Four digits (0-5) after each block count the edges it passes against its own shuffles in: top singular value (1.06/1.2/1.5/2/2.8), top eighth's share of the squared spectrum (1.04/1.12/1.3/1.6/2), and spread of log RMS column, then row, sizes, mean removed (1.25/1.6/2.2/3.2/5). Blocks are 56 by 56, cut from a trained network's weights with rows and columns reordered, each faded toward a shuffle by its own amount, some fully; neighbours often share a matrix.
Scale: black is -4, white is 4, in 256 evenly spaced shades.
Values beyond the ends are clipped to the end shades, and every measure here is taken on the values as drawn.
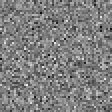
2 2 0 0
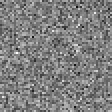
0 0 0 0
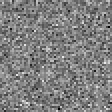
2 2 0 0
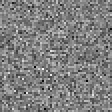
1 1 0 0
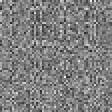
4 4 3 2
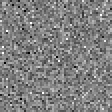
1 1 0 0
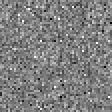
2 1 0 0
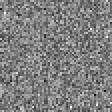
0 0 0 0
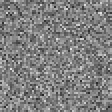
1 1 0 0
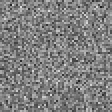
0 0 0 0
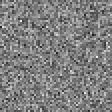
2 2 0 0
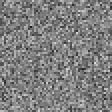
2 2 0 0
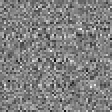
4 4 2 2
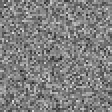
1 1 0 0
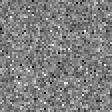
0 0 0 0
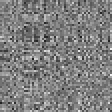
4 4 2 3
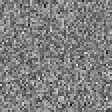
3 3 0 0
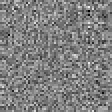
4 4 2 0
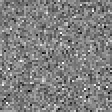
0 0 0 0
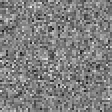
3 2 0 1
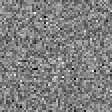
0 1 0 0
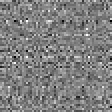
4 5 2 3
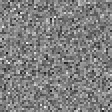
1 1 0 0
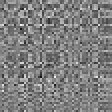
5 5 3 3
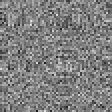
4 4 1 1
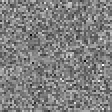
2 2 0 0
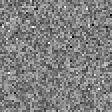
2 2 0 0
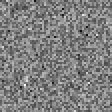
0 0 0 0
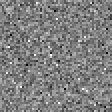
2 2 0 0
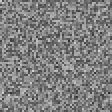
2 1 0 1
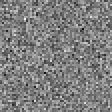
0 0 0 0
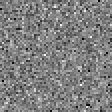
1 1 0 0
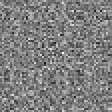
4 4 1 2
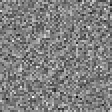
1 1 0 0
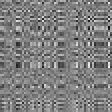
5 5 4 4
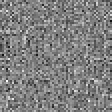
4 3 2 1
